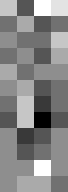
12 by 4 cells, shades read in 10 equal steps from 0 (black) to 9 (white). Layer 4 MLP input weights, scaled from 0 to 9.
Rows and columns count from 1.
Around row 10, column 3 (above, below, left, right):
3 9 3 5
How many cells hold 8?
1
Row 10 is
5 3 4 5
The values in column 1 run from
3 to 7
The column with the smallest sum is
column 3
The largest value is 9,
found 2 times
